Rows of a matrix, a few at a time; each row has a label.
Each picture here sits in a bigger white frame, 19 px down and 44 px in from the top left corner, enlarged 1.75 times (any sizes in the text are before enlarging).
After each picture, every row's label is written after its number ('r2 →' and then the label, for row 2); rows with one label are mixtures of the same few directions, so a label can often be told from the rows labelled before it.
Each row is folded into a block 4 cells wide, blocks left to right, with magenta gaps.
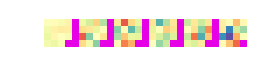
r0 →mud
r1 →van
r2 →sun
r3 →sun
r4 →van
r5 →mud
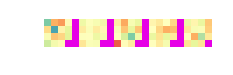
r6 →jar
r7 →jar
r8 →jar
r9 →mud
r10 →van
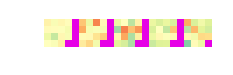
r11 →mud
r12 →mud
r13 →mud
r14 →van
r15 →jar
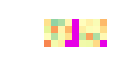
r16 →jar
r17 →van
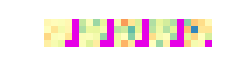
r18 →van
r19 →mud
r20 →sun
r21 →mud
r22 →jar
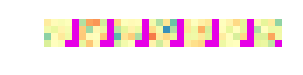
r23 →van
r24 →sun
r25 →van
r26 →mud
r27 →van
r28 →sun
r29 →van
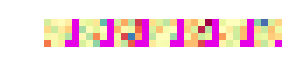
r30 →jar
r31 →van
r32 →van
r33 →sun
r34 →van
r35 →van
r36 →jar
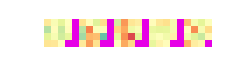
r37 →sun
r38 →sun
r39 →sun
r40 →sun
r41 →jar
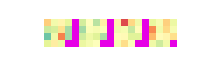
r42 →van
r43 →mud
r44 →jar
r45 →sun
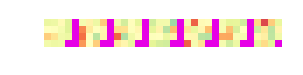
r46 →mud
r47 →van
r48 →van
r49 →van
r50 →jar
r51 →mud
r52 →jar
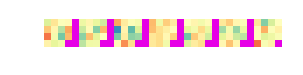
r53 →van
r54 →van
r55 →sun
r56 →mud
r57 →van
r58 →sun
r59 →jar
